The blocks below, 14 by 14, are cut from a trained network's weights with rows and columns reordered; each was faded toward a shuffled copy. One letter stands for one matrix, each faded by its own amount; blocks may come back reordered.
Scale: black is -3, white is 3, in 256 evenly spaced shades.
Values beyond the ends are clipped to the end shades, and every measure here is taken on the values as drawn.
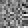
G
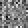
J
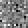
J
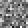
J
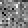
J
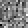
J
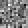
J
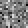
J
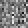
G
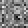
G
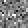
J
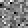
J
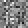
G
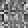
G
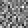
G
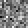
J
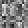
G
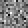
J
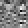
G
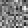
G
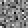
J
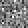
J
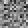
G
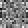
G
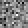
J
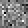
J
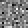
J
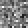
J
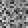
G
